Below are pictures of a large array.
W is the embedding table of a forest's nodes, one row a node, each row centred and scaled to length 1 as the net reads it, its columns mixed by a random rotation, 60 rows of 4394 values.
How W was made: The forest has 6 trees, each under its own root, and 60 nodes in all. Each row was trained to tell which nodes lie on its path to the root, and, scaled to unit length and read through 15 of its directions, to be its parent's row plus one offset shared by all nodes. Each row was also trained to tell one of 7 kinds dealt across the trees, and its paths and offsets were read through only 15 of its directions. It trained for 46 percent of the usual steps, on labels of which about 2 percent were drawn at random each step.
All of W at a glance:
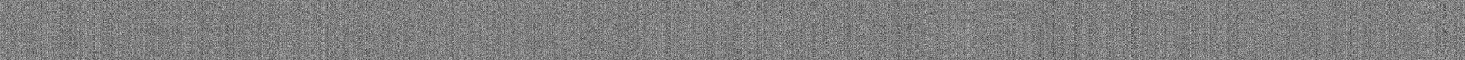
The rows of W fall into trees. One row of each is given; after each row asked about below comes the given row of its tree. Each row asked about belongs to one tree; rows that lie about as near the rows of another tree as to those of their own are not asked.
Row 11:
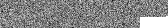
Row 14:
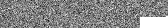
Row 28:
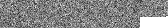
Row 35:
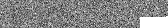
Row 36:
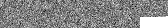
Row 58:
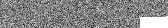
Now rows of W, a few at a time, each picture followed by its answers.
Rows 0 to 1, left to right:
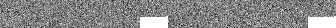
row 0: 11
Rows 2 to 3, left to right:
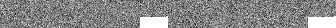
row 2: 28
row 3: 36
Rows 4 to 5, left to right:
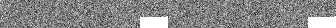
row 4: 28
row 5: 28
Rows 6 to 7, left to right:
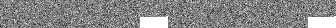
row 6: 35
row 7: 35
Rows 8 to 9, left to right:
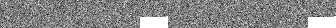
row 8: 36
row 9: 28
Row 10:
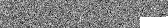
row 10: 35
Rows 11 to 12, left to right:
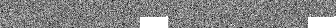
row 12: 11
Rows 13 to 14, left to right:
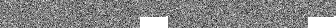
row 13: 58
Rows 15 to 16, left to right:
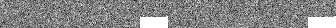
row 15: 36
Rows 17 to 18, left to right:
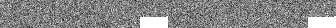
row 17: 28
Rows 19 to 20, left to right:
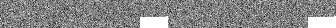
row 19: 11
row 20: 11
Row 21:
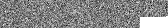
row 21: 35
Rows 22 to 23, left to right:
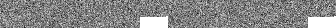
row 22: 11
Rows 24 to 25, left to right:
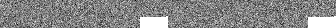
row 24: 28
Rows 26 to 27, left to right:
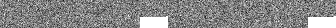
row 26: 36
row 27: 14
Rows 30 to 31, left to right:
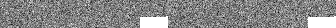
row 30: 36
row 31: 35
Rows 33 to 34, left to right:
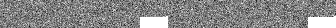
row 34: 14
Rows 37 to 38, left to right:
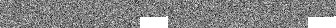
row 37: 28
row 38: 36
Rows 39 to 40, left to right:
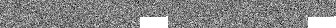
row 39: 28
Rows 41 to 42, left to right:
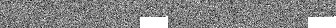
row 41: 14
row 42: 36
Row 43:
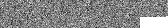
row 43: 36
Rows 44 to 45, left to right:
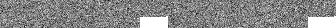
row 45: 36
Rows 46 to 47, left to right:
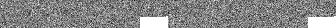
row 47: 58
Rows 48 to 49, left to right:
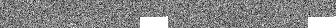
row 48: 36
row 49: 28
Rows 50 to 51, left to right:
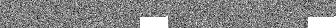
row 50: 14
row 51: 28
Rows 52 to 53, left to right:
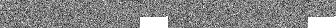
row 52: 28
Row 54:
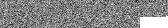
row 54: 36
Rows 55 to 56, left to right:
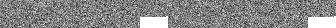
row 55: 36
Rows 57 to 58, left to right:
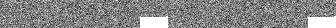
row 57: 58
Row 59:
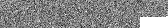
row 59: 28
